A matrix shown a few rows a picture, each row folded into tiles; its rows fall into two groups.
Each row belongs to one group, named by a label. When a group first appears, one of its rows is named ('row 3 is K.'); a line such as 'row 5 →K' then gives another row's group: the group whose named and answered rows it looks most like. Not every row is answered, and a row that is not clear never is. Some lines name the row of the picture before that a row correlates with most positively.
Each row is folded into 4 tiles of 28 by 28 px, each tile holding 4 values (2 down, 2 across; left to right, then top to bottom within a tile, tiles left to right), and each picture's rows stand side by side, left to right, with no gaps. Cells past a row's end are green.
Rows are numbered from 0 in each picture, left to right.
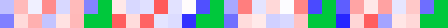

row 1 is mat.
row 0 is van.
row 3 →van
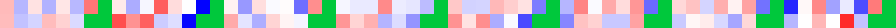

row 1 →mat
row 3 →mat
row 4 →mat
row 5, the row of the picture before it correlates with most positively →2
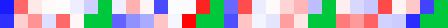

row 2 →van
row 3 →mat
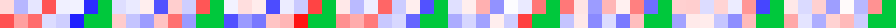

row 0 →mat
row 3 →mat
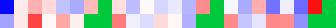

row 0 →van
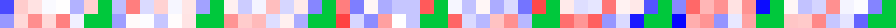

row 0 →van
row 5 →mat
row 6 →van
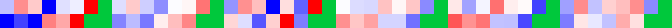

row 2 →van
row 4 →mat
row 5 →van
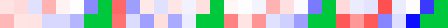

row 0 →mat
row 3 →mat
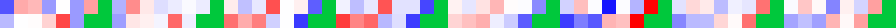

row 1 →van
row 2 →mat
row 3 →mat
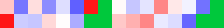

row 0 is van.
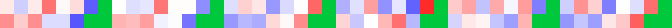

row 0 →mat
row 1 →mat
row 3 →van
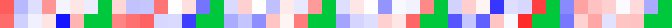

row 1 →mat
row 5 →van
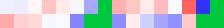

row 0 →mat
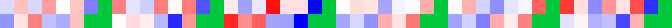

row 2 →mat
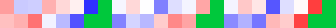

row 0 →mat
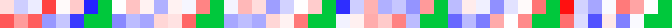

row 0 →mat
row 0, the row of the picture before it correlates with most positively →0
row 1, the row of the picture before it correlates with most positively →2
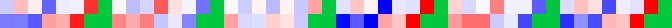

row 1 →mat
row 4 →mat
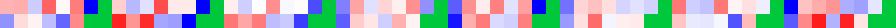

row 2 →mat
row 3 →van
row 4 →van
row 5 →van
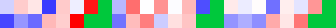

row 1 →van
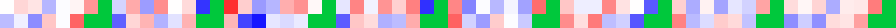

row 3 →van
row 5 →mat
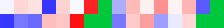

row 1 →van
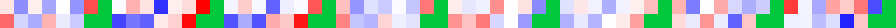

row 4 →mat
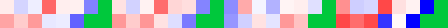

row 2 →van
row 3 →mat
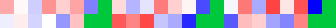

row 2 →van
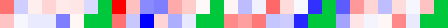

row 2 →mat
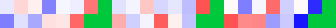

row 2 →mat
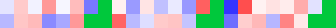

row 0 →van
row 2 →van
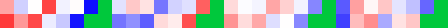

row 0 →mat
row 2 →mat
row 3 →van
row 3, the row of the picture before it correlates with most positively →2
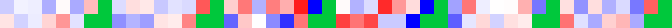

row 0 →van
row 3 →mat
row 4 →van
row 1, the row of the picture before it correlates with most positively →1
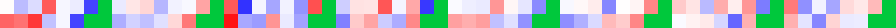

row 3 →van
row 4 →mat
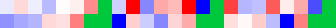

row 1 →van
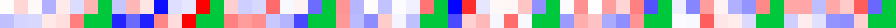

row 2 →mat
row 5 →van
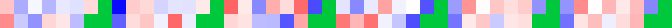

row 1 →van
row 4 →van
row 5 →van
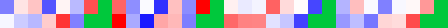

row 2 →mat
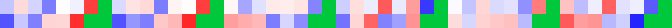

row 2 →mat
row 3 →van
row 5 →mat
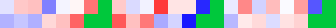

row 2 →van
